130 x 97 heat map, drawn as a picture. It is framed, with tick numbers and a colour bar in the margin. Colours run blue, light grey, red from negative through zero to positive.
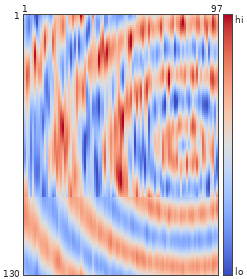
The bottom part is calmer, past a seam about 70% of the way down. Concentric rings centre on the middle right. The top middle is the ninth with the highest average.
